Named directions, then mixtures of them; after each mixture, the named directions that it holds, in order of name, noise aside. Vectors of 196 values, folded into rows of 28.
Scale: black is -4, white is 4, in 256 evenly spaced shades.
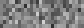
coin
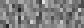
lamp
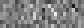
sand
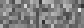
coin, lamp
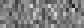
sand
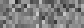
coin, sand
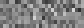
coin, lamp, sand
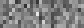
coin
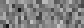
lamp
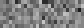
coin, lamp, sand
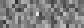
coin, lamp, sand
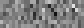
sand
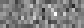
sand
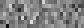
lamp, sand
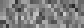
coin, lamp, sand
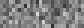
coin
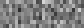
lamp, sand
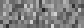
coin, lamp, sand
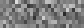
coin, sand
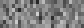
coin, lamp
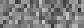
coin
